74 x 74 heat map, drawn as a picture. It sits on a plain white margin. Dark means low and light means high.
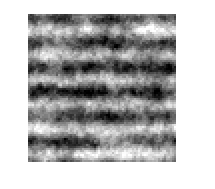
No seam splits the table. No lone cell stands out from its neighbours. Stripes running across repeat 6 times from top to bottom. Overall the values sit about 50% of the way up the scale.
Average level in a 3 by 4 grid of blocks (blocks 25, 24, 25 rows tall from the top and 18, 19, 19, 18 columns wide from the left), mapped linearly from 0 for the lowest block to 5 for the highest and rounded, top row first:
4 3 1 4 | 2 0 2 0 | 4 3 5 4
